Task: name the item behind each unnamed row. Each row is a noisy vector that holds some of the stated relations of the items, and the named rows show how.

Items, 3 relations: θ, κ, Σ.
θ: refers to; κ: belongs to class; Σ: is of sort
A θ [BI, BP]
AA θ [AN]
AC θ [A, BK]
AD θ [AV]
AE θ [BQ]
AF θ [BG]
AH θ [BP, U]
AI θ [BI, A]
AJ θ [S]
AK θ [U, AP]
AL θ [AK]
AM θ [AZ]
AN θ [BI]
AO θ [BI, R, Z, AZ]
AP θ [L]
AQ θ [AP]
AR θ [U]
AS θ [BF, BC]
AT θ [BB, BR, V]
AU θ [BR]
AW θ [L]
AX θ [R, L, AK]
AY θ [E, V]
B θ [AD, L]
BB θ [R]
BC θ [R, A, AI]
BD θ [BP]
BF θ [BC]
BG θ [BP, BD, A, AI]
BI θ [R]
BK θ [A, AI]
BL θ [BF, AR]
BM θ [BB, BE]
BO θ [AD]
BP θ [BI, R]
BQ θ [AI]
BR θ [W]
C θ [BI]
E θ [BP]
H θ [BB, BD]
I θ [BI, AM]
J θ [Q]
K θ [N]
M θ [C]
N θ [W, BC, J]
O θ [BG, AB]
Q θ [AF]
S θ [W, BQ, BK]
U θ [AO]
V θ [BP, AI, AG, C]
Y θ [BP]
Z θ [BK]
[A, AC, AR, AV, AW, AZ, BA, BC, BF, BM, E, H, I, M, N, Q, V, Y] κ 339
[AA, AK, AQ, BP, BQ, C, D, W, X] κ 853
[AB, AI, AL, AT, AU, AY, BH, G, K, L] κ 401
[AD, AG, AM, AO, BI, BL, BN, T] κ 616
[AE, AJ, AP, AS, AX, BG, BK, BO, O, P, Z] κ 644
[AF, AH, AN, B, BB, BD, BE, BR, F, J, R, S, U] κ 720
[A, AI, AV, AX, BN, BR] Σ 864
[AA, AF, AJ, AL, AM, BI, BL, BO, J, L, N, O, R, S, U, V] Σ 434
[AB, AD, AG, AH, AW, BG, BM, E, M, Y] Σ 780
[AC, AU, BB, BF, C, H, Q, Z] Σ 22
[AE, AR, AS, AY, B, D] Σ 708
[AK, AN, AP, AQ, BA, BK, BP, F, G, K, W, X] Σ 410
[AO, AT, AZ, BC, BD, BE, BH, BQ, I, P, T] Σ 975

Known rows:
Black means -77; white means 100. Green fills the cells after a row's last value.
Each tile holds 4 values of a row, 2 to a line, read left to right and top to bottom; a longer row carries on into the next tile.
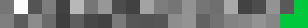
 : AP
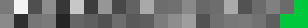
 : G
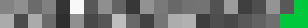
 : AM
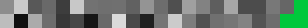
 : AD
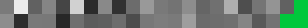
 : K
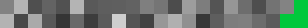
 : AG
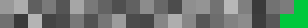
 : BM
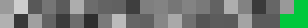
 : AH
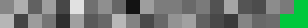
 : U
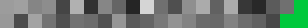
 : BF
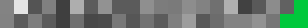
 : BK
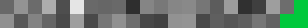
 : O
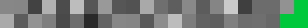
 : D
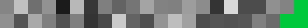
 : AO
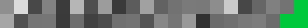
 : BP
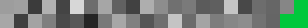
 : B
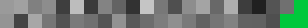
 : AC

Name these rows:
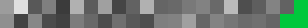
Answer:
BA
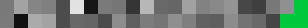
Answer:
AU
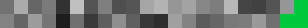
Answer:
AX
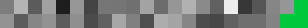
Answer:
BQ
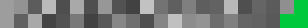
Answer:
AR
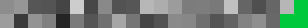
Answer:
BR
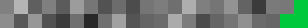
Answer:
BG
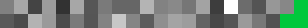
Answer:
BE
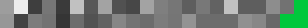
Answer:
F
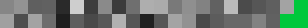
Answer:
BN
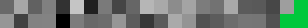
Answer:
AI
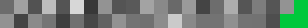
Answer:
AY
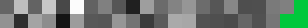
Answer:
AL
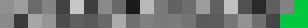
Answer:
BB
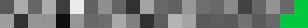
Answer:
L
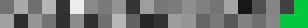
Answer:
BO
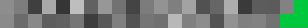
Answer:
AE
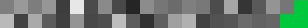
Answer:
BL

